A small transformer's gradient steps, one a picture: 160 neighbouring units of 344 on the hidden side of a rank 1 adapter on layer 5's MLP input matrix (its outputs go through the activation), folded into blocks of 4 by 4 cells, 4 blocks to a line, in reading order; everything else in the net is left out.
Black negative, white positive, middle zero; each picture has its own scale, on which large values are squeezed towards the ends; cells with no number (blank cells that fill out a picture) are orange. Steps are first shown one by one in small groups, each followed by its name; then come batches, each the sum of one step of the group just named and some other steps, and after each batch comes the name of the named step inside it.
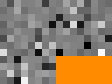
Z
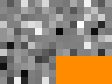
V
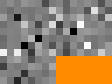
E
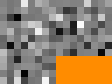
V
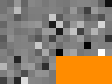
Z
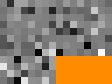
Z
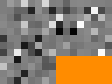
E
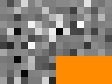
V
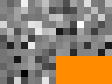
V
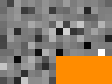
Z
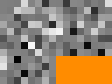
E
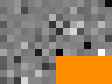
Z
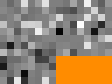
V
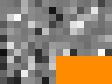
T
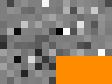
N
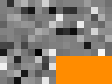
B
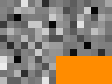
T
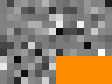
B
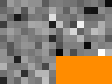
T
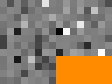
N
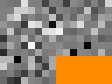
T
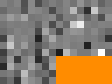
T
